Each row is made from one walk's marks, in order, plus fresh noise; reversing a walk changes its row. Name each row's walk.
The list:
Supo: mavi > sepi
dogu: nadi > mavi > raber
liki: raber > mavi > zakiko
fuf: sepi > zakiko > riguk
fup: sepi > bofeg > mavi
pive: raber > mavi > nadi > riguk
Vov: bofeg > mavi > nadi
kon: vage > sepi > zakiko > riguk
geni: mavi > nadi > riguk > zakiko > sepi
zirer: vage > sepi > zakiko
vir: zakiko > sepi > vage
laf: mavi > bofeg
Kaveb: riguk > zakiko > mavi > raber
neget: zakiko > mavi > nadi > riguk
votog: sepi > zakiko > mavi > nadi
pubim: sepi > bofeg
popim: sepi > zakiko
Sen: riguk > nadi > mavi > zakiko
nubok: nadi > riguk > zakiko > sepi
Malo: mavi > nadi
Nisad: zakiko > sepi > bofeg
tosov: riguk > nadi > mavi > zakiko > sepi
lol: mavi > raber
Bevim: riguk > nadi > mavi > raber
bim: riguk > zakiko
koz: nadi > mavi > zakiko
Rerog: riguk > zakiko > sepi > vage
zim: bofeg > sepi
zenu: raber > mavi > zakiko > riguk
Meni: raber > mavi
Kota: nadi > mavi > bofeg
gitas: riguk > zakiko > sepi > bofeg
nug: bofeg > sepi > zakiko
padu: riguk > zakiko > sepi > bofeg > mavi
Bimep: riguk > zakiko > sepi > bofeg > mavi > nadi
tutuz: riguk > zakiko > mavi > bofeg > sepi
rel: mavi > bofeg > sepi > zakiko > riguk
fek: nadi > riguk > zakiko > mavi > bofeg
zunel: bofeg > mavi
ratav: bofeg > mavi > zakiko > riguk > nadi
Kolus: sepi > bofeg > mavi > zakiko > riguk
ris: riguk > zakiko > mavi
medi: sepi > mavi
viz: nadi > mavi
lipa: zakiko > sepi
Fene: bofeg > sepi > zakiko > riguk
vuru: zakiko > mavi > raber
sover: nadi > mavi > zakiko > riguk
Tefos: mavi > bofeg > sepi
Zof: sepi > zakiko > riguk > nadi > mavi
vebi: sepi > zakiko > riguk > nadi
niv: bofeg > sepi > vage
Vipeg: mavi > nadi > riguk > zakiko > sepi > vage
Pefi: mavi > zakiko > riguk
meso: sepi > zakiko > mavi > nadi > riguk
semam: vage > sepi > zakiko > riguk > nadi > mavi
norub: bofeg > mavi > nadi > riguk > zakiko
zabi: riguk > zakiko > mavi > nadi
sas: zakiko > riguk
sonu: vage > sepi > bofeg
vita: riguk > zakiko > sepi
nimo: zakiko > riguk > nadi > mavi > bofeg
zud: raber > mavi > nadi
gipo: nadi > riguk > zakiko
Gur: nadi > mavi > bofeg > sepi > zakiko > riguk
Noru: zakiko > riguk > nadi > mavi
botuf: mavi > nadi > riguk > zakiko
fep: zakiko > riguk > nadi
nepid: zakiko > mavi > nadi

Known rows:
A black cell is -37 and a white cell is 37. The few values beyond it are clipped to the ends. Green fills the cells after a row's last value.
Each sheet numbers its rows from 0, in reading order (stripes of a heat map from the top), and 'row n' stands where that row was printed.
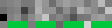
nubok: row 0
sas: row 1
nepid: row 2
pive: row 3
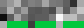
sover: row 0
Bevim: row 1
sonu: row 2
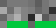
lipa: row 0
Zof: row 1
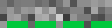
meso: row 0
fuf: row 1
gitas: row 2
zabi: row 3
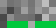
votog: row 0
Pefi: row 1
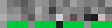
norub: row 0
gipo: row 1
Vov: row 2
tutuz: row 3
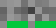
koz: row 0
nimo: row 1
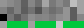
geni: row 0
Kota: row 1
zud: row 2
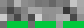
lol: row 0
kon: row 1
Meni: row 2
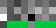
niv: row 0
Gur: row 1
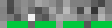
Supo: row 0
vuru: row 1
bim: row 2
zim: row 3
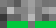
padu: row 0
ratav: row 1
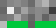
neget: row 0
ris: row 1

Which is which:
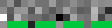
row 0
Nisad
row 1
Bimep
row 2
tosov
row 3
Noru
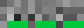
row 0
viz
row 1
vebi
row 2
Kaveb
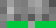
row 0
fep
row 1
botuf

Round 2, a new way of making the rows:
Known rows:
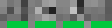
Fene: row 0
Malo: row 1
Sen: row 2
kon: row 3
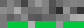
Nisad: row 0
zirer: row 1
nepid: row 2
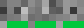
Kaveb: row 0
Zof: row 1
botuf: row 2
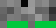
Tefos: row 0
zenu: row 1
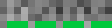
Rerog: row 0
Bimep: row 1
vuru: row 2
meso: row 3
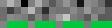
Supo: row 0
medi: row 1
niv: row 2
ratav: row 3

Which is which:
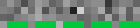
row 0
padu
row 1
Vipeg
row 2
gipo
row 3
tosov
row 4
lol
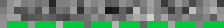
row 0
pive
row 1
nug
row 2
popim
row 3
sover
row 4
ris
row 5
vir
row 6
fek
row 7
Bevim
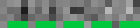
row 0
liki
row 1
fuf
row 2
Vov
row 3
gitas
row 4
Noru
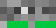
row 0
bim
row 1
neget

